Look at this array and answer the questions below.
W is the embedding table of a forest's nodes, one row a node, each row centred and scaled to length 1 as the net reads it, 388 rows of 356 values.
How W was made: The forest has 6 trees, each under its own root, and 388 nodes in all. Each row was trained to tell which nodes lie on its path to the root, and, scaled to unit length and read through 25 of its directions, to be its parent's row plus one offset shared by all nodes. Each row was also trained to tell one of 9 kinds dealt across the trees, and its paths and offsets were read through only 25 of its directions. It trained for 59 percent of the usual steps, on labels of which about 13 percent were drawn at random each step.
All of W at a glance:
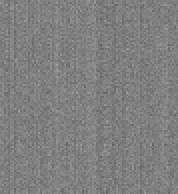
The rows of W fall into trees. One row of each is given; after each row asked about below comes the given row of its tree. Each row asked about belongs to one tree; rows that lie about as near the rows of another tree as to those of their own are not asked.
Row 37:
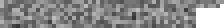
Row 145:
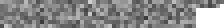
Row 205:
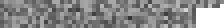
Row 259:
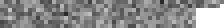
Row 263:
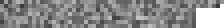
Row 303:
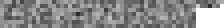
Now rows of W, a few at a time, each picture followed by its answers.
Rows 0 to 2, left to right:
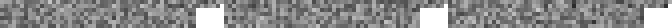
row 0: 263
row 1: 263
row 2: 263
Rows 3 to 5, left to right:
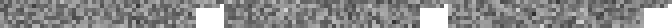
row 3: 145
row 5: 303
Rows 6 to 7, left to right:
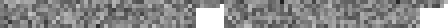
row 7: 303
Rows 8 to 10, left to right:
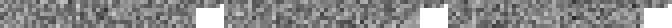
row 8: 145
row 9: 145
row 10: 303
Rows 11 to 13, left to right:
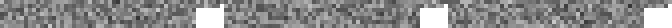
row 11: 145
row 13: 263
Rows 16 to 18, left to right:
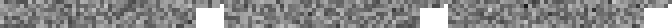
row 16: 37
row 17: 303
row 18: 259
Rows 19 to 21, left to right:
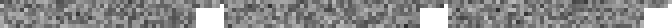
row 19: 37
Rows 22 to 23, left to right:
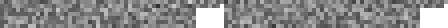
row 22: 259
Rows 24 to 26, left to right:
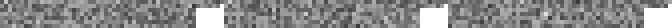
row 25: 263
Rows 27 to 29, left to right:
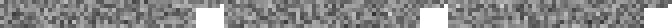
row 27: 145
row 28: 37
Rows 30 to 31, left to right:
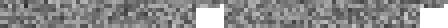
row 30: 263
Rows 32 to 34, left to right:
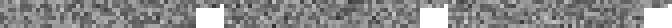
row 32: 263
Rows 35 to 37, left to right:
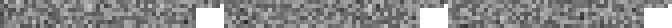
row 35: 263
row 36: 145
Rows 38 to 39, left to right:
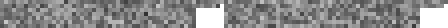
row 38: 263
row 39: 303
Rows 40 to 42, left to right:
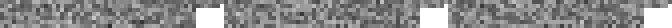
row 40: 263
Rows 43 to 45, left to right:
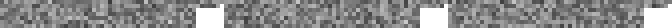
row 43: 303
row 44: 263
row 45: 303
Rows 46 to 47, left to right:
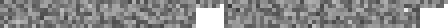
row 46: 303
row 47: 263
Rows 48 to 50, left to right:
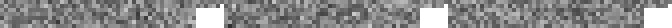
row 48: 145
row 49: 205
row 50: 263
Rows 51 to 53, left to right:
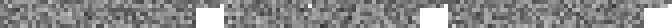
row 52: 263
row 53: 259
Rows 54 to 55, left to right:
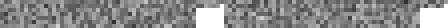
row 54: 259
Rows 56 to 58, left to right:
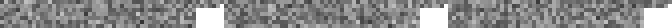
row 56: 303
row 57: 145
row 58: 303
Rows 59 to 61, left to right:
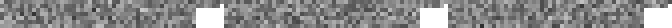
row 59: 145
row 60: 303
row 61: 205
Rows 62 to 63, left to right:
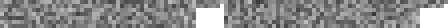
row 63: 145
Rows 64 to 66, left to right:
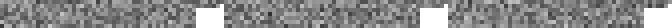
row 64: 145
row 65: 263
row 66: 303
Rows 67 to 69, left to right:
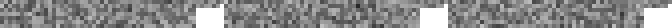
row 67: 263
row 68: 145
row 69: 303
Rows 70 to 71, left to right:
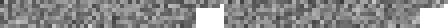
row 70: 303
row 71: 259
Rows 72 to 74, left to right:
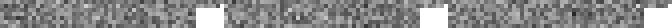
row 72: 263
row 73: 37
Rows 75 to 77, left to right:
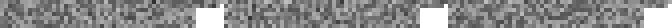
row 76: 145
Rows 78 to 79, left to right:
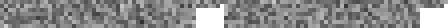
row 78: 145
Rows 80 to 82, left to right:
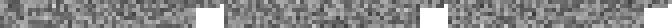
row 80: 303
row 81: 263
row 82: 263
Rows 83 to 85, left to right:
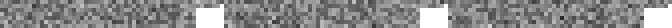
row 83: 145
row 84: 145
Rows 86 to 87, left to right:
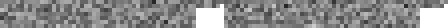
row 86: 303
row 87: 303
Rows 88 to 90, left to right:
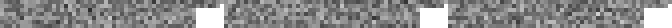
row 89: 303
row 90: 303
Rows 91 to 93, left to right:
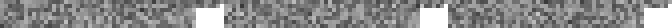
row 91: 303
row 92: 303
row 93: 145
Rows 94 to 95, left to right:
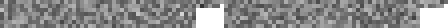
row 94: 303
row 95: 145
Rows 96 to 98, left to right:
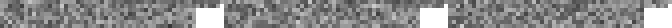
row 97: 263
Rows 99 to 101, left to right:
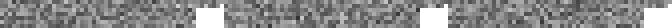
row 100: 205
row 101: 303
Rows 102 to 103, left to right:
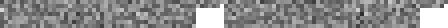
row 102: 303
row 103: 259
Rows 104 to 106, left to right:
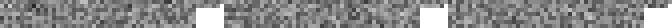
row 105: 263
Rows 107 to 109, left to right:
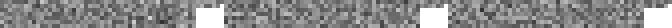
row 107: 145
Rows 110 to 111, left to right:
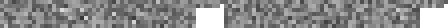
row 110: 303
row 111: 263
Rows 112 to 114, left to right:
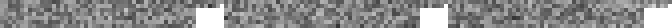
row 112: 303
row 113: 303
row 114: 205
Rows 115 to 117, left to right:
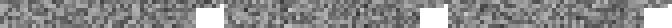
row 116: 37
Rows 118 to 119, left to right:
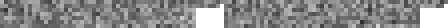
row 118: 145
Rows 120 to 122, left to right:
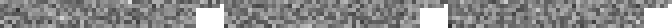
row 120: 145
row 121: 145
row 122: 259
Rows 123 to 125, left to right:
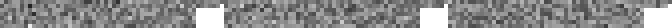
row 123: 259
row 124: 263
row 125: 145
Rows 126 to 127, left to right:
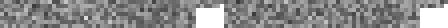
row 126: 303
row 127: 145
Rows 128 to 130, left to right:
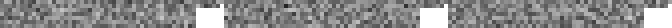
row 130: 303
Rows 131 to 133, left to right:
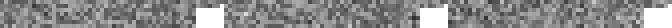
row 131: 303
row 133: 259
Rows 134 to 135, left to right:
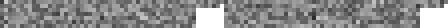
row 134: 303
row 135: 263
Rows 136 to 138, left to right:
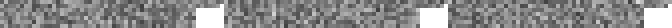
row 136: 303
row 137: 145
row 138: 259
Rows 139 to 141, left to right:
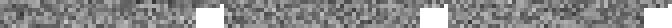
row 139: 263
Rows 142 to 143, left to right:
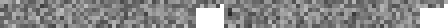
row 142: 263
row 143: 145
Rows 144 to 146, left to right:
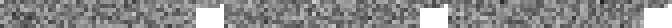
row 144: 145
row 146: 303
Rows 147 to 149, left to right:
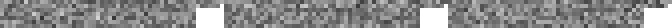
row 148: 205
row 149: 303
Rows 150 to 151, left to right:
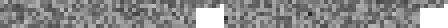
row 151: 263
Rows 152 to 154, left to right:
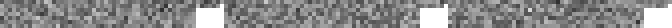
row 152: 303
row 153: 145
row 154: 303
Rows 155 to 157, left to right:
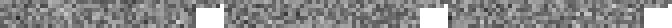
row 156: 145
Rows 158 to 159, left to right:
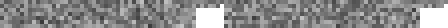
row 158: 145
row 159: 303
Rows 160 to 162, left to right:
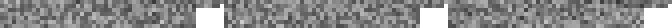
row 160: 263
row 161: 303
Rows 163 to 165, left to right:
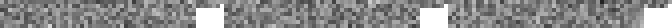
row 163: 259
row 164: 259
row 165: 303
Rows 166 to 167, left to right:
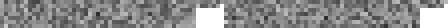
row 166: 145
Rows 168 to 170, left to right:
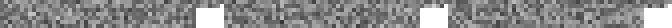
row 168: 263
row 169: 263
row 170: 303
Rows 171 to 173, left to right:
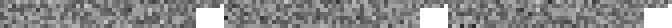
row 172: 145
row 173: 145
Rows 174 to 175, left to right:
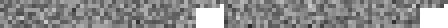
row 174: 145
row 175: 263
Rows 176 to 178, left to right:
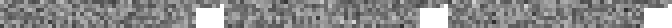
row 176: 145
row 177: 37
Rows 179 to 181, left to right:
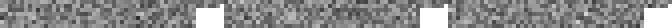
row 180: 263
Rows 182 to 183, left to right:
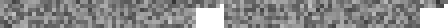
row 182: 303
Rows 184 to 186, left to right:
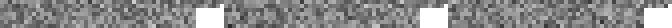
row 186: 263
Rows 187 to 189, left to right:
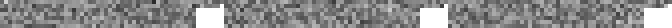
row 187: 263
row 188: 263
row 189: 145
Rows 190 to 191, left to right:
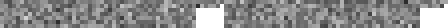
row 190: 37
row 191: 263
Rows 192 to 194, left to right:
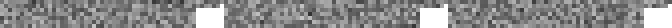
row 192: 263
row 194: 145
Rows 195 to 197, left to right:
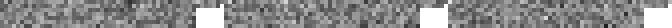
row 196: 263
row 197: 145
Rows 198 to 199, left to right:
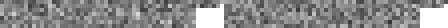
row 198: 303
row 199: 145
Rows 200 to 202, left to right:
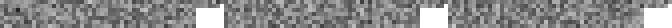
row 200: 145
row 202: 145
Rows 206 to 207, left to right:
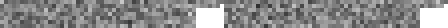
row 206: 145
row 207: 259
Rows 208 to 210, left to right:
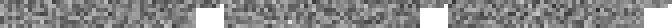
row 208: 303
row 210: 259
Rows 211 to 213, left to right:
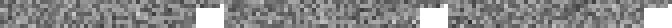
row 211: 303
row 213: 263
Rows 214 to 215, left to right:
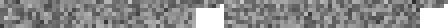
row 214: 145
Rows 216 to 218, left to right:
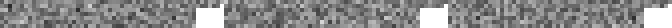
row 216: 303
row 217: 205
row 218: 263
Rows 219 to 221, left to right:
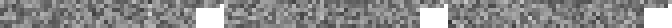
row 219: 205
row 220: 37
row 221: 263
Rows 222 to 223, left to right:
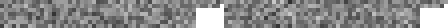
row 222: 145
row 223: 263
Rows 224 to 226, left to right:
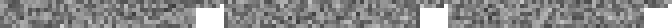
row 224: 303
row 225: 263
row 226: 303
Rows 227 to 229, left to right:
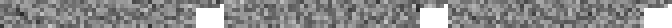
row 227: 145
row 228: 263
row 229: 145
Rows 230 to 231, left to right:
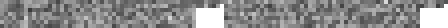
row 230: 303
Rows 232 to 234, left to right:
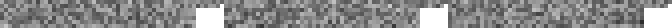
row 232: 145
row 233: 205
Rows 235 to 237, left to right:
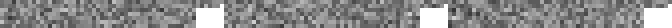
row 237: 259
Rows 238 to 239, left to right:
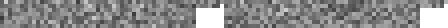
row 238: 263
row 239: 263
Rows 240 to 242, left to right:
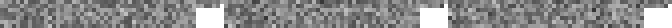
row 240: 145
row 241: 145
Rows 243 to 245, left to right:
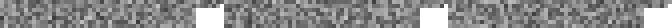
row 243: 145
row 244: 205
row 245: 303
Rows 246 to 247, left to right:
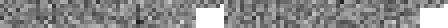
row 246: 145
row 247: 145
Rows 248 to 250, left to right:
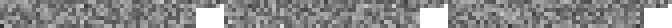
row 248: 145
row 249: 263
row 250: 263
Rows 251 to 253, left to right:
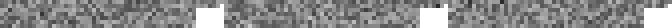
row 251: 303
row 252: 303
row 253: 303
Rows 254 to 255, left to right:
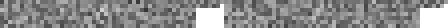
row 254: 303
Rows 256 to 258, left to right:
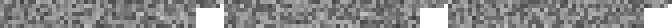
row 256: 303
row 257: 303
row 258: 259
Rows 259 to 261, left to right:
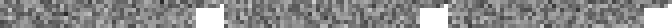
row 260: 145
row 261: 263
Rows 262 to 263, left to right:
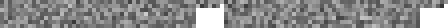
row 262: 303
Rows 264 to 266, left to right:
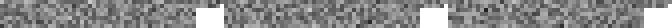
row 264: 145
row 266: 303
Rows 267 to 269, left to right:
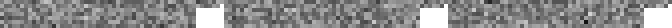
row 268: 303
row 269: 259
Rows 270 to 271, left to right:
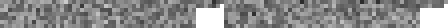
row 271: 263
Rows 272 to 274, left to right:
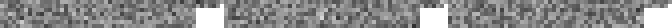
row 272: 303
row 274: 263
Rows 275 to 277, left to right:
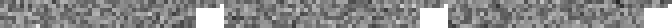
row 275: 303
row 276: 303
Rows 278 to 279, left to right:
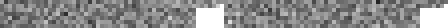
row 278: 259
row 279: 263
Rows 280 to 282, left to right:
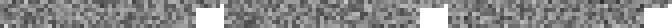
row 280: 145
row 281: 145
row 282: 263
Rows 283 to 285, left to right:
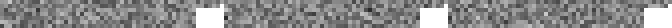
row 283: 145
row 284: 303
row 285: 263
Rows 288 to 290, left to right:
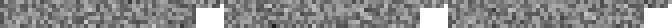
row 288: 263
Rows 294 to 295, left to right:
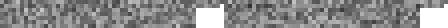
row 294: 259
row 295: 263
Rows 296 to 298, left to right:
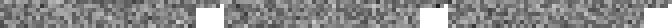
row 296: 263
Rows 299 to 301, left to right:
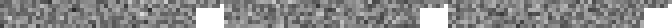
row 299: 259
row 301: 303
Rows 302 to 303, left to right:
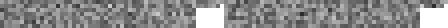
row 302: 259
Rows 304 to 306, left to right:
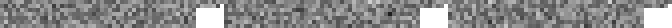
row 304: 263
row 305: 259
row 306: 145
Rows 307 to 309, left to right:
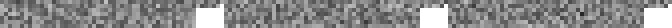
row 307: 303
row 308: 205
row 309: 263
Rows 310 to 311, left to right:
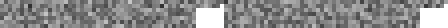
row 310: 145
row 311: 303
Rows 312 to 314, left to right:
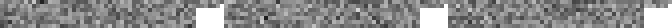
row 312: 259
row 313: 303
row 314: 263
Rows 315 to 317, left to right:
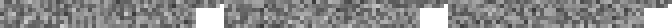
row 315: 37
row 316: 263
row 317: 145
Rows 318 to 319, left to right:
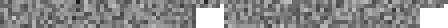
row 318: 263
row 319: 145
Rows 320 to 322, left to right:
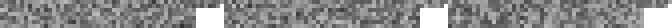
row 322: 145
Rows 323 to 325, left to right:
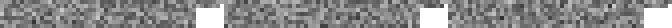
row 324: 303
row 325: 145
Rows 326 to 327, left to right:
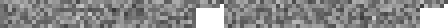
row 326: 205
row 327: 205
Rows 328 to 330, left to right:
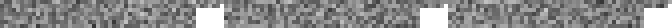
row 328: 259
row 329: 303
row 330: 303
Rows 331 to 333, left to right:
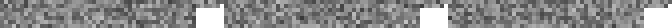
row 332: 263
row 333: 145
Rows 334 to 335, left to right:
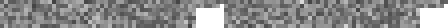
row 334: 303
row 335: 145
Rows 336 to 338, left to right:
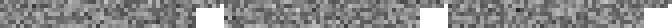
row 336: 263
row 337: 303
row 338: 145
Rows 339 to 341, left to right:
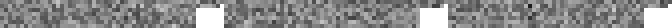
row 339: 263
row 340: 303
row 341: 263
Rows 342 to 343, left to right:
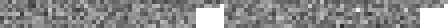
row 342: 263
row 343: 37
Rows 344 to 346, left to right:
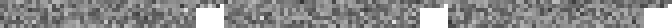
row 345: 303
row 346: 263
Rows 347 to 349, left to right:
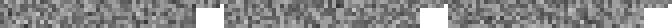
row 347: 263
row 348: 259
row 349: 145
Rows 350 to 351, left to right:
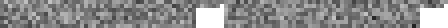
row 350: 263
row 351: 303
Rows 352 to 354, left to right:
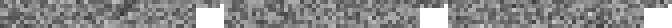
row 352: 263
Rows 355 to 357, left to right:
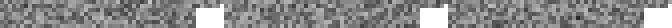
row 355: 263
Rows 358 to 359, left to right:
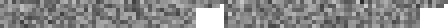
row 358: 145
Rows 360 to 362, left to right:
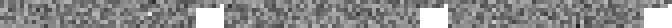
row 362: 145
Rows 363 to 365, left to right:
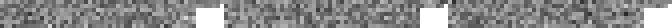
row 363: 145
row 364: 205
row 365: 145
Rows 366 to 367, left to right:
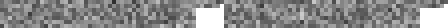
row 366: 145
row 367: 145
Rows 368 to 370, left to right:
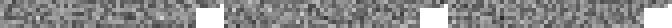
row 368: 303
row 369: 145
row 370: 263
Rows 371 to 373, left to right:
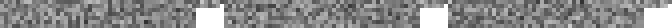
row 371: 37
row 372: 263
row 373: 259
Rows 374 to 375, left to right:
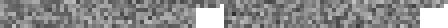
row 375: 259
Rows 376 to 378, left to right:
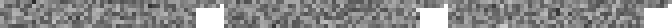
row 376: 37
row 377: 303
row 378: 303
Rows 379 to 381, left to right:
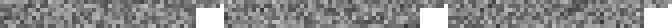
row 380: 263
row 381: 263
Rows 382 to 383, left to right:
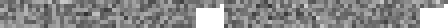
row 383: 259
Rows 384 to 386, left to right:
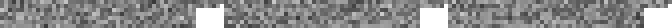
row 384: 303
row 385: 263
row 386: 263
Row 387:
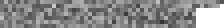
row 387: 205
